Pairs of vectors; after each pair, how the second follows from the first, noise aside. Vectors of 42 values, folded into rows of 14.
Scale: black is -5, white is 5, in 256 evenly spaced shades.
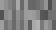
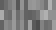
negated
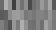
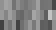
wrapped around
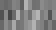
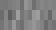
shrunk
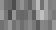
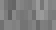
shrunk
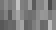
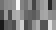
scaled up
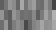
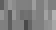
partly zeroed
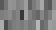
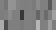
partly zeroed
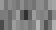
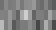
negated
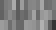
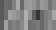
wrapped around
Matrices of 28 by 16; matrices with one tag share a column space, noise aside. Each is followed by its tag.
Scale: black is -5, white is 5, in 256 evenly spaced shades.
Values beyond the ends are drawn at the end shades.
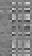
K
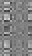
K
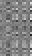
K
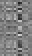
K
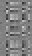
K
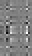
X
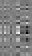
X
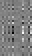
X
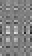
X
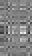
X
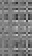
K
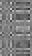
K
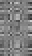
K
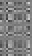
K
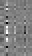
X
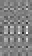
X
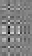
X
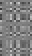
K
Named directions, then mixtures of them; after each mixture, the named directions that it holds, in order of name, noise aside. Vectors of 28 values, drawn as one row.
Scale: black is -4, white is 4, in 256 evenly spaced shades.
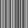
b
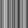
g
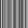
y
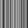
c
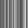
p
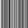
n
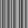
b, y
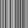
b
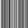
n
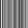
y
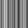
g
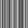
n, y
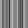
n, p, y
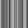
c, n, p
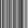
p, y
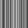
c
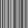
y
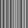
c, n, p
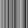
p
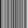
c, n, y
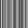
y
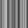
g
